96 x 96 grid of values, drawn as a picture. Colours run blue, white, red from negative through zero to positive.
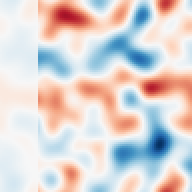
A vertical seam about 20% of the way across splits the table, and the left part is calmer. On average the colour sits 50% of the way up the scale. The bottom right is the ninth with the lowest average. No single row or column stands out from its neighbours. The values follow a bell shape.
